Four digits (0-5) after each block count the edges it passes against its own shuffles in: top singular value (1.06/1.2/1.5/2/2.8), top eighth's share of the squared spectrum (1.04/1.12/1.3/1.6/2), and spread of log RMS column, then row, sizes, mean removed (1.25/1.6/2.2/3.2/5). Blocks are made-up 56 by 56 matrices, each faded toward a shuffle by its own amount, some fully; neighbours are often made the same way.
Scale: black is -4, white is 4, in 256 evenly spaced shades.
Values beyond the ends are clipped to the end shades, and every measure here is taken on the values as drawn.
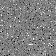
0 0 0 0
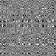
4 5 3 3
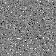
2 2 0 0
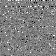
3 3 0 2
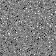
0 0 0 0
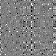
4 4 2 2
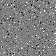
0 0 0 0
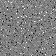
1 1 0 0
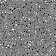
1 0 0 0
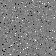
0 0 0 0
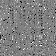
3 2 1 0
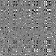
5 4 3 2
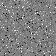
0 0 0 0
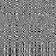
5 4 3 3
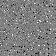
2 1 0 0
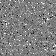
0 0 0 0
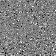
0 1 0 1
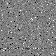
1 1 0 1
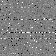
3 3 0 2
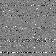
3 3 0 2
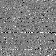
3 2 0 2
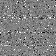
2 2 0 2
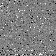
2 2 0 1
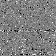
2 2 0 2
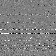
3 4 0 3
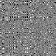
4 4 2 2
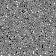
2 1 0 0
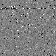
3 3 0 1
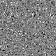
3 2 0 1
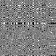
4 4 2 3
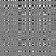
5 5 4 4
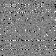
4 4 1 2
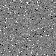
2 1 0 0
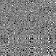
4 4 2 2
